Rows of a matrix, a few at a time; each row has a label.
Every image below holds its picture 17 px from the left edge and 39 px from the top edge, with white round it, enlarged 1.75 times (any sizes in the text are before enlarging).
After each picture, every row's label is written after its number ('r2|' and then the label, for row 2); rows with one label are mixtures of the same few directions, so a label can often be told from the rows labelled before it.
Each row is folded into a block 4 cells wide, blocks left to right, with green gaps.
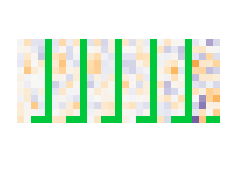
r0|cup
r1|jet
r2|jet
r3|jet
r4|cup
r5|jet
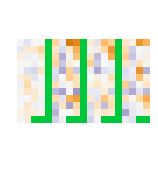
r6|cup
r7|cup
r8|cup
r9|cup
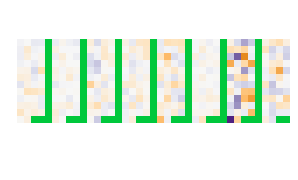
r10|cup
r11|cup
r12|jet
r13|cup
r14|jet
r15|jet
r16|jet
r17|cup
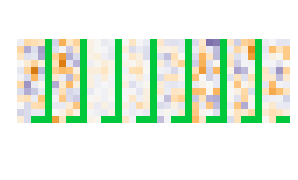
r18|cup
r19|jet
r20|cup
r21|cup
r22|jet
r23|cup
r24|cup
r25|cup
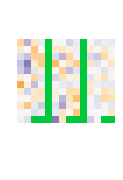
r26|jet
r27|jet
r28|jet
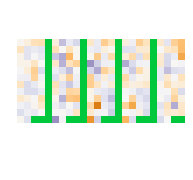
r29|cup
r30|jet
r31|jet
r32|jet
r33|cup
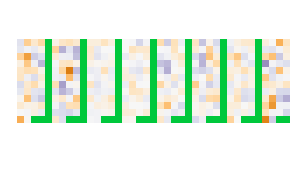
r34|jet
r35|cup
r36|cup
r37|cup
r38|jet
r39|jet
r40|jet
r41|jet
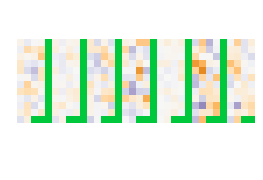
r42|cup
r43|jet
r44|jet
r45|cup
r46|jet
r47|jet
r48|jet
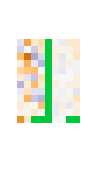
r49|jet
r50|cup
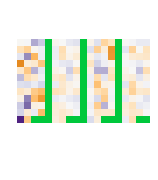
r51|jet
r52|cup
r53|cup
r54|cup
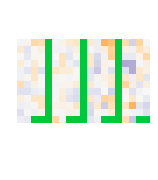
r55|cup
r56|jet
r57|cup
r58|jet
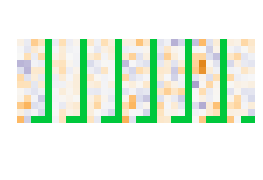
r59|jet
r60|jet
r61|jet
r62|jet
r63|cup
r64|jet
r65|jet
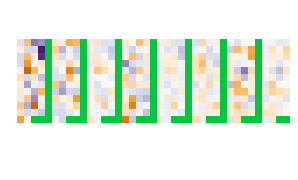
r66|cup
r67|cup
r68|cup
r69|jet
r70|cup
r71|jet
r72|cup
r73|cup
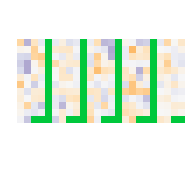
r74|jet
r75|jet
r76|cup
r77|cup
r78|jet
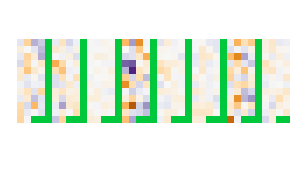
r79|cup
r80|jet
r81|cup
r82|jet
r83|jet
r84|cup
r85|jet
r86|jet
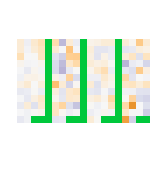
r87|cup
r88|jet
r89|cup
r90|jet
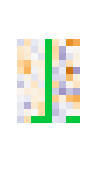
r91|jet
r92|cup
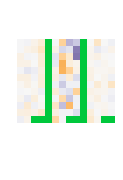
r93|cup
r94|cup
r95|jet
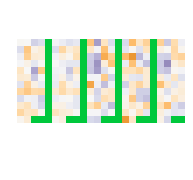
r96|cup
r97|cup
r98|jet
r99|jet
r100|jet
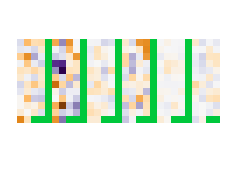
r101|jet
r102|jet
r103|cup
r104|cup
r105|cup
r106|jet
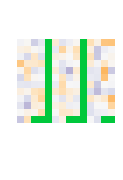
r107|jet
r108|cup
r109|cup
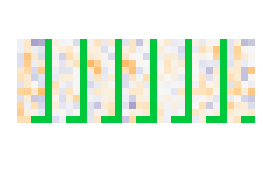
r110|cup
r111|jet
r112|jet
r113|jet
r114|cup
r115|cup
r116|cup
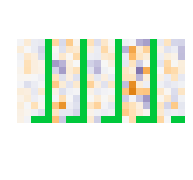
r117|cup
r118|jet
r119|jet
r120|cup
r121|cup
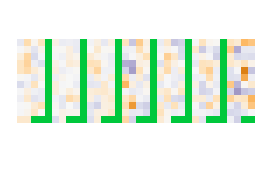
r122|jet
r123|jet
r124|jet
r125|jet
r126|cup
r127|cup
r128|cup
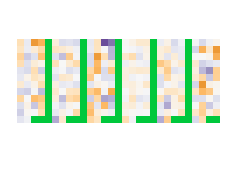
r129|cup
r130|jet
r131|cup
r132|jet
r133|jet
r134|cup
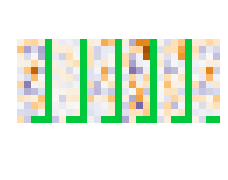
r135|cup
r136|jet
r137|cup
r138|cup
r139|cup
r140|cup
